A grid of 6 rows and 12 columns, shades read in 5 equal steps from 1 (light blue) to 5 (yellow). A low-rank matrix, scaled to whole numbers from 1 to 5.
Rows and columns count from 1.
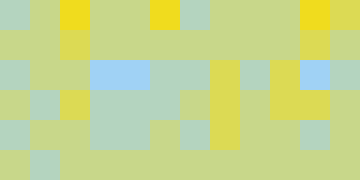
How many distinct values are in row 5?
3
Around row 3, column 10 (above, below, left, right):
3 4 2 1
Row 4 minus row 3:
1 -1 1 1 1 0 1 0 1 0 3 1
